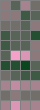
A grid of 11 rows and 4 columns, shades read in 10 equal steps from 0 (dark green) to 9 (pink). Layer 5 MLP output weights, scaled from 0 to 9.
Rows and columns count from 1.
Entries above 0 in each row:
4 4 4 4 4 4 3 4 4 4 4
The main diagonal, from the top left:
5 5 3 1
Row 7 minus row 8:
-3 -2 -2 1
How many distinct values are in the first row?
4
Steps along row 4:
up same down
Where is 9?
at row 6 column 2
